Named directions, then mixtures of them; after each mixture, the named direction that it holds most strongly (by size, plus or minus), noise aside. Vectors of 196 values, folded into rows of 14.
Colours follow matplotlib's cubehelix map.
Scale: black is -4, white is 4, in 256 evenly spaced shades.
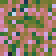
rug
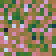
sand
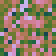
rug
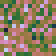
sand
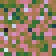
sand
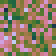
sand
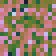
rug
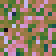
sand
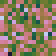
rug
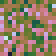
rug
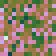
rug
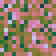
sand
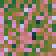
sand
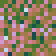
sand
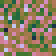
sand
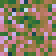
rug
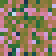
rug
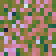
sand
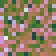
sand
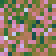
sand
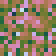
rug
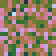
rug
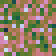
sand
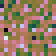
sand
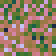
sand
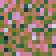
sand
